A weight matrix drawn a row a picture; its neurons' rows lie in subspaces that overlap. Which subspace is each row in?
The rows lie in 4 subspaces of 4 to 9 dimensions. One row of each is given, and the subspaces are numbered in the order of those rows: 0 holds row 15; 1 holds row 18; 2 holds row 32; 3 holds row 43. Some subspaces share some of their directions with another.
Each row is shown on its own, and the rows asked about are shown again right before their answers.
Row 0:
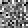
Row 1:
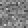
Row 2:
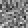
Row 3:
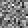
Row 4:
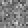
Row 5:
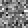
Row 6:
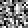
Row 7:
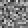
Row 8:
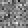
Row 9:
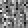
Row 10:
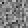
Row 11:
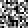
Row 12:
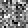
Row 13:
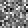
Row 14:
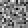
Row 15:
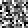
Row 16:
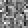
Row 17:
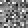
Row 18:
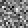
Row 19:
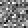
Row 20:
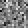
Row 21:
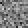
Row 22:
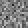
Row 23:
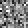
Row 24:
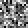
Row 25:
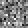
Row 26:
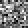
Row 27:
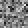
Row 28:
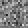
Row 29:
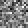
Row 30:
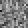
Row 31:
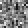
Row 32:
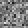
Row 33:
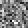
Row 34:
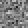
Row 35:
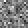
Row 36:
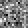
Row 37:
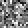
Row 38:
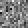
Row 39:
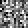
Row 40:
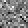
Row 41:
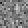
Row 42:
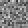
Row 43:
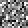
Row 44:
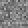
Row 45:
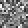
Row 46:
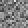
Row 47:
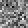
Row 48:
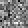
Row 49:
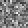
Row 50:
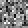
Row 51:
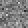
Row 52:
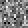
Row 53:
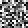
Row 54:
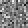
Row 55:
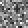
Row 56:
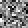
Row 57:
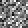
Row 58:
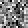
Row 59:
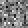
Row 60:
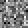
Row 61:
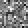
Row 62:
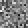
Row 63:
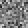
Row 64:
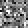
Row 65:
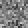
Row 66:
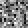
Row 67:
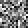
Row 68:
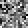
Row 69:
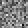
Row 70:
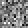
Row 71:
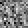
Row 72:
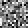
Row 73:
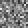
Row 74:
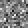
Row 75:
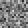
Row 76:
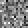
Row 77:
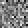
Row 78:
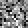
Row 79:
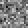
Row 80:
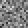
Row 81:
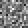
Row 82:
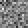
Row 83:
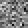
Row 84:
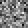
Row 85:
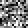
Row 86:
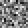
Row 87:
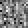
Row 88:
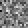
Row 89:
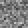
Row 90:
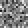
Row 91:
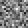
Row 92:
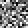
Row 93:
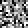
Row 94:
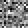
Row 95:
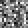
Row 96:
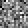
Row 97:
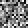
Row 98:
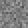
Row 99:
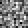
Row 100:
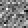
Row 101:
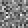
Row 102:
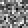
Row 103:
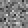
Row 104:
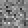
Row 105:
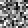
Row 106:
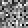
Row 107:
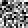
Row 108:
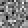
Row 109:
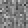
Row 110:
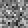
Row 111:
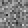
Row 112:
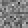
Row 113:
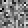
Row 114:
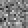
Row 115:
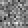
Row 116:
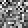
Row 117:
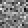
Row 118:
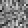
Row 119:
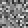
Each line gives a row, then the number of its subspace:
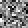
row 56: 3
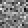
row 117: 3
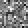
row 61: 3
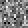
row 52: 2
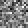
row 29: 3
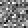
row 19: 2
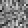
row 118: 1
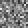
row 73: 2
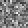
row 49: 0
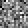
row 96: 3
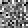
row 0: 0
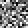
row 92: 3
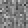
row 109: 0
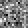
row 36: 2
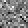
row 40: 1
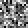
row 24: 0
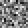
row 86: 0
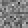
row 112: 3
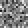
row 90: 3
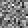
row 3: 3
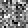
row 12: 0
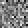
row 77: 2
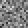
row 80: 1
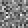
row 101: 3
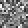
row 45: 3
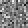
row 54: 0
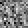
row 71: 1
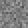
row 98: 3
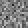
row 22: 3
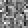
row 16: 2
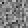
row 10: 3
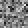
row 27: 3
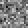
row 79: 3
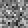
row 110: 1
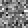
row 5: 2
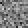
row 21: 1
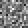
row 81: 3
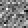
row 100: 2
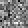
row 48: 0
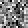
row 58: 3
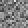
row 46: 3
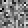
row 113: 1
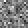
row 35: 1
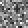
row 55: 1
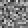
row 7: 0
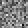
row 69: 0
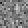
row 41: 1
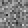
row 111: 2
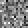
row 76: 2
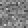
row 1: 2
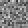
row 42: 0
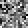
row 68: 3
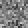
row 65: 1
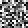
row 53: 0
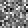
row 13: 3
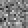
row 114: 2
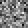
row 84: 3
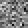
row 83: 3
